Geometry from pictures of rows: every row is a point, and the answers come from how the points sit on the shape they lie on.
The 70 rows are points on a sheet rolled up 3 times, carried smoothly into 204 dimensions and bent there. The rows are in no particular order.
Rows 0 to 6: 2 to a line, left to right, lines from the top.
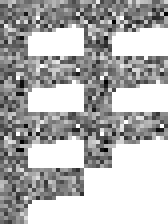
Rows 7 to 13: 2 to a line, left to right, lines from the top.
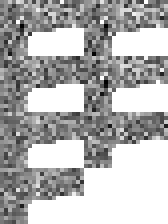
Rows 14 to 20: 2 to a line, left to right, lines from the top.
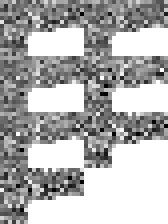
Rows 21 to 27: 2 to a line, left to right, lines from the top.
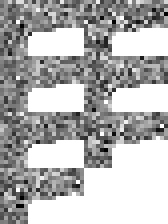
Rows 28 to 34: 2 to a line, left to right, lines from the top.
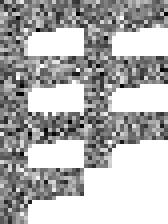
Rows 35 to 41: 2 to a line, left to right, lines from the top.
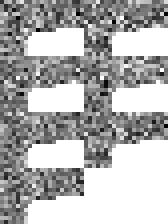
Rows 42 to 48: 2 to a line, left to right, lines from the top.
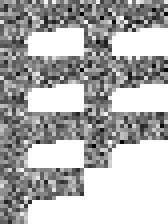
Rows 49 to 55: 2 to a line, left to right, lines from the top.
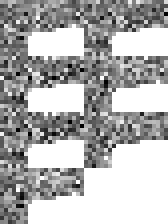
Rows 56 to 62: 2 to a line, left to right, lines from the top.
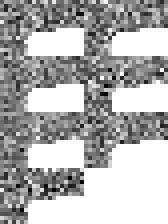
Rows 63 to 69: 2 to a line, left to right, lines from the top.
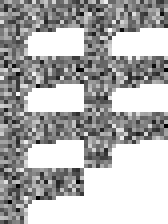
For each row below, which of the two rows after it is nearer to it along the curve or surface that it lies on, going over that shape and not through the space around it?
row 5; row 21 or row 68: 21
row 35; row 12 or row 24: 24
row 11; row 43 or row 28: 28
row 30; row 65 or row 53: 53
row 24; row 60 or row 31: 31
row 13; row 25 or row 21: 25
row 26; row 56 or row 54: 54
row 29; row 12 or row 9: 12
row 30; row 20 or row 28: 20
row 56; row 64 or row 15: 64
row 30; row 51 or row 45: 51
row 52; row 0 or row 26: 26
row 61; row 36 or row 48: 48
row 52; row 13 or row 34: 34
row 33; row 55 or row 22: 55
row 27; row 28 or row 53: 53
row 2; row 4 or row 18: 4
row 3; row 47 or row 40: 47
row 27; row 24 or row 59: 59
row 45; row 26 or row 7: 7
